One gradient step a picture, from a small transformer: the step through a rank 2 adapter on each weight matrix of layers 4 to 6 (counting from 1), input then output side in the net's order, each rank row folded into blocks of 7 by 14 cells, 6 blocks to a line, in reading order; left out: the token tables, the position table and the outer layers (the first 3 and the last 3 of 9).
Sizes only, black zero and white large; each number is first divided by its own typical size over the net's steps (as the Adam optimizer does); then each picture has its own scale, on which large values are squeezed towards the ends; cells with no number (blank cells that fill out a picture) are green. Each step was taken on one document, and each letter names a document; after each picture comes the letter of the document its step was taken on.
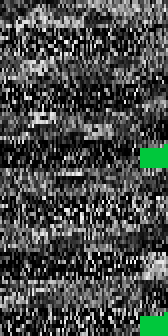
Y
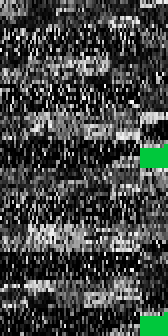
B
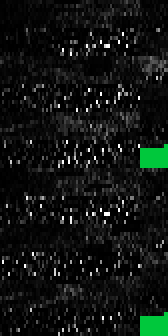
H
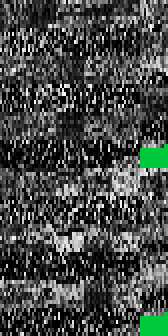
B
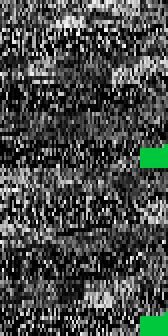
Y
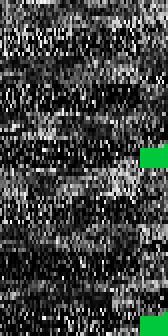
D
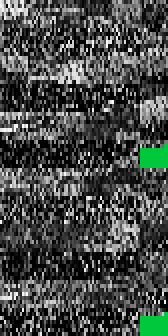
Y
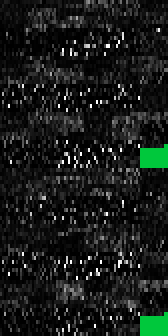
H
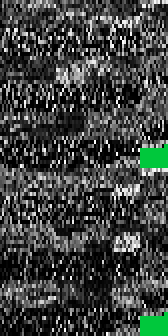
D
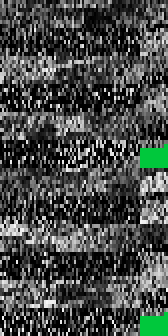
Y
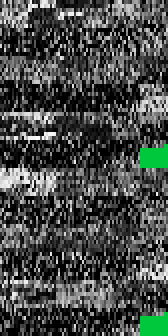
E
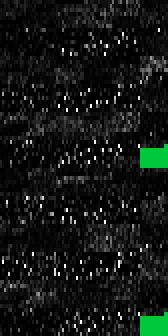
H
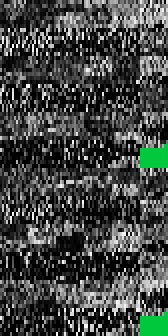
B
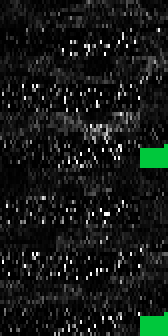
H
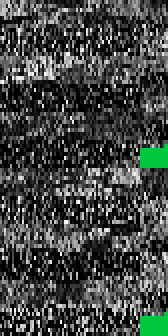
Y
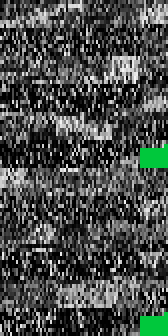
Y
